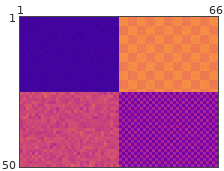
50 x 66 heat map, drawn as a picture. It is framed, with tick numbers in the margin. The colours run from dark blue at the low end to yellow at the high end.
The table splits into 2 rows of 2 panels. Panel 1,1: very low, flat. Panel 1,2: high, checkered, faint in contrast. Panel 2,1: middling, fine-grained, faint in contrast. Panel 2,2: low, checkered.
